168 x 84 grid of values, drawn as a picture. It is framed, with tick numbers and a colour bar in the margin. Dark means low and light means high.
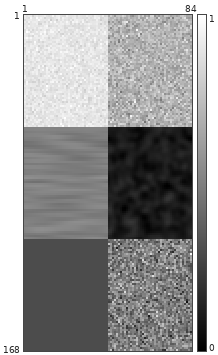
The table splits into 3 rows of 2 panels. Panel 1,1: very high, fine-grained, faint in contrast. Panel 1,2: high, fine-grained. Panel 2,1: middling, streaked across, faint in contrast. Panel 2,2: very low, blotchy, faint in contrast. Panel 3,1: low, flat. Panel 3,2: middling, fine-grained, strong in contrast.
